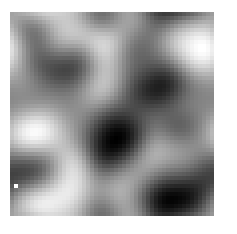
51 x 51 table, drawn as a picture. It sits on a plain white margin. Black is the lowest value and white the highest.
The halves do not mirror each other. There are no regular stripes. One lone cell stands out, far higher than its neighbours.
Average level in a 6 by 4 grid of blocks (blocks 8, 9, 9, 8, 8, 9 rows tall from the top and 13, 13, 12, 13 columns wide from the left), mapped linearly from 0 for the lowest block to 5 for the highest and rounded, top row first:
3434 / 2324 / 3312 / 5212 / 2322 / 4420
